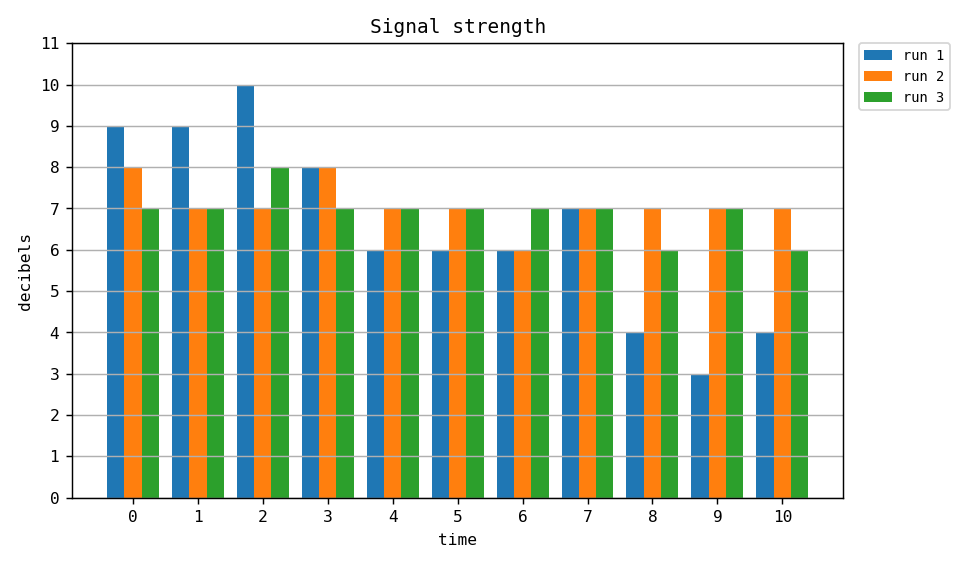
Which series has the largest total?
run 2
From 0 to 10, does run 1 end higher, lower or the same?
lower
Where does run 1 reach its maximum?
2
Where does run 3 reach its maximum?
2
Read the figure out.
Title: Signal strength
x-axis: time, ticks 0 1 2 3 4 5 6 7 8 9 10
y-axis: decibels, ticks 0 1 2 3 4 5 6 7 8 9 10 11
Legend: run 1, run 2, run 3
Values:
run 1: 9 9 10 8 6 6 6 7 4 3 4
run 2: 8 7 7 8 7 7 6 7 7 7 7
run 3: 7 7 8 7 7 7 7 7 6 7 6
